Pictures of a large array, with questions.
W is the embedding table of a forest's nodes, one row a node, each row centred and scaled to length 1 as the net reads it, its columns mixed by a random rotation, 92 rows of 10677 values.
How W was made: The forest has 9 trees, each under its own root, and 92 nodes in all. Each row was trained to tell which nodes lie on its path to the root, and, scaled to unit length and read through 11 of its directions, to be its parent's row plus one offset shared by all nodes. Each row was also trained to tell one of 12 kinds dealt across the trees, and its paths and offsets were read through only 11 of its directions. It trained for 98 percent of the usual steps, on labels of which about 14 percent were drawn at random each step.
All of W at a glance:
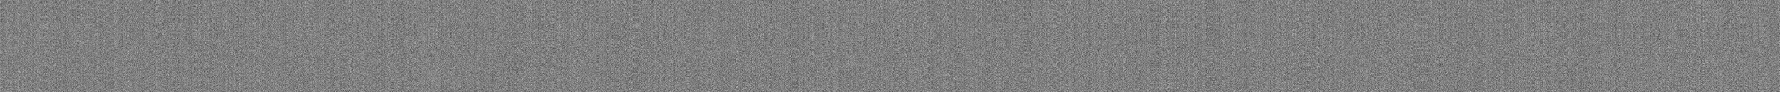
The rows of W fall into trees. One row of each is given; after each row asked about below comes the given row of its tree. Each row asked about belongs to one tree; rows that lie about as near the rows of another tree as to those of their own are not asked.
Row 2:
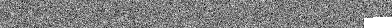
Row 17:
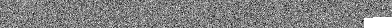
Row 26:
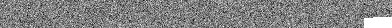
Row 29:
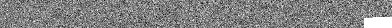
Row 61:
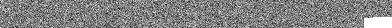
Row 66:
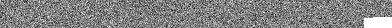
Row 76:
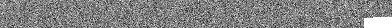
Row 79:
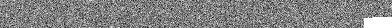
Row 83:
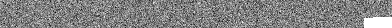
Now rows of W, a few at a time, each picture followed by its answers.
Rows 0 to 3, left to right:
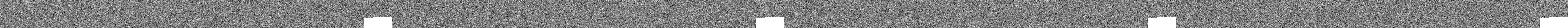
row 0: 83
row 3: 2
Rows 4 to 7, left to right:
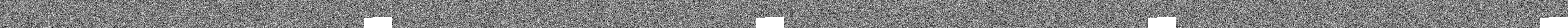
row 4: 17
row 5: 66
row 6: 2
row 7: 29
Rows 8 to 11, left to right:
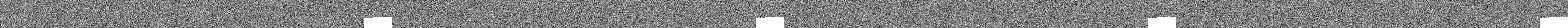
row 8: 29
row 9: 2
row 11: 61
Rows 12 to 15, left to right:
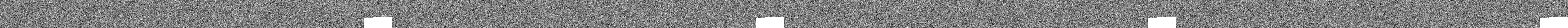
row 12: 76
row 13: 83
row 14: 2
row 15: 2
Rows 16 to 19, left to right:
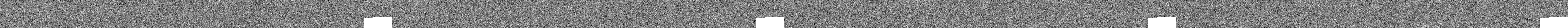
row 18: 61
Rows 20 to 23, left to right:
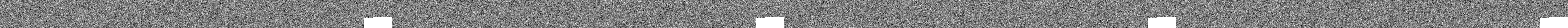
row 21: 66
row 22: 61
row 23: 83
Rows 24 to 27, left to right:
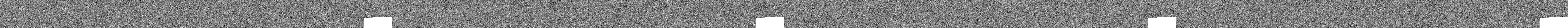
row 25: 17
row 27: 17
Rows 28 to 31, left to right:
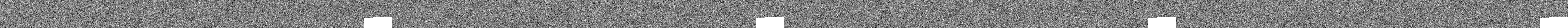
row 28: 83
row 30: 29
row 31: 2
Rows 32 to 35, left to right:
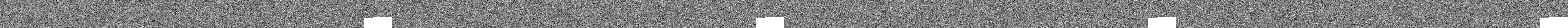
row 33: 29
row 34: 29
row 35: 29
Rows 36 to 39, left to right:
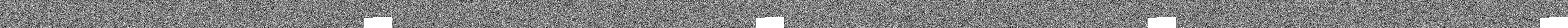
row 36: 17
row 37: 66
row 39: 2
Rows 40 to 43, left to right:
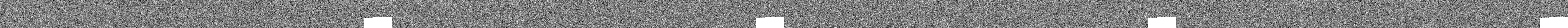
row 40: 17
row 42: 61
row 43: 61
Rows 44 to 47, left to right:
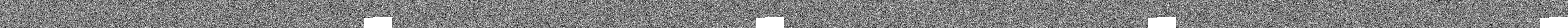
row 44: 17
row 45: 83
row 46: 61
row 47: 26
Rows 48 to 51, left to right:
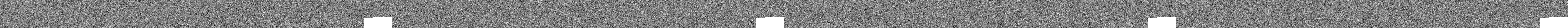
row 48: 17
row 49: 76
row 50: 83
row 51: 83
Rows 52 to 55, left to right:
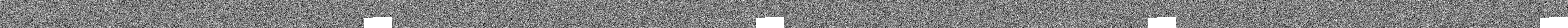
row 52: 17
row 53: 29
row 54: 66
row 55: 61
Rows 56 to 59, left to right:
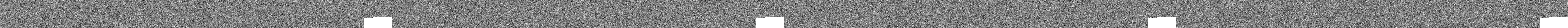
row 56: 76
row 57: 79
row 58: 61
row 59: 83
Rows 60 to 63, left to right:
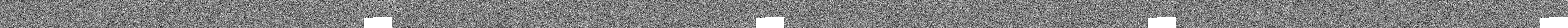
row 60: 2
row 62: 2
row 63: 66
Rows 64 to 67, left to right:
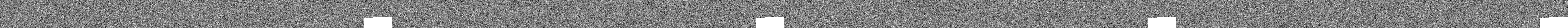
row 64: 79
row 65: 17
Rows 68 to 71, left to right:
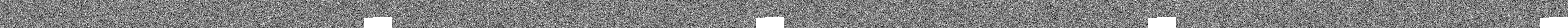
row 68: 83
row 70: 29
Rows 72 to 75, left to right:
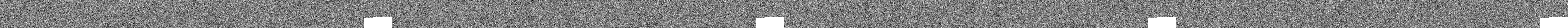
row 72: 2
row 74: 83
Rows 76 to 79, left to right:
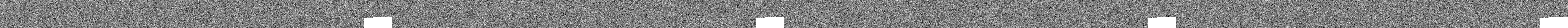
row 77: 29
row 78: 29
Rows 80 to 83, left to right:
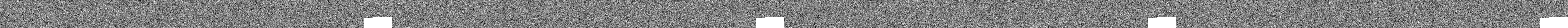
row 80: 17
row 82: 61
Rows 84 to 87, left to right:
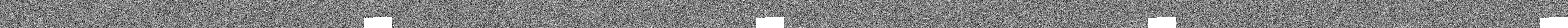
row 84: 61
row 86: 83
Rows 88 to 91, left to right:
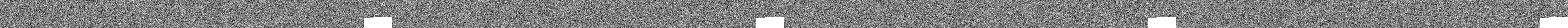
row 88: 61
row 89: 26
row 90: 29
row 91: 17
